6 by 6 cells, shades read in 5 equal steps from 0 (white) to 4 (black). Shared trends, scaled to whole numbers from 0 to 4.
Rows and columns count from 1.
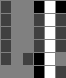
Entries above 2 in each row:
3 3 3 3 3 2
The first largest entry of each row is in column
4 1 1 1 4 4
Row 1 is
3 2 2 4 0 4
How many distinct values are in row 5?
4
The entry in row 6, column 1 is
2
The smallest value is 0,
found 6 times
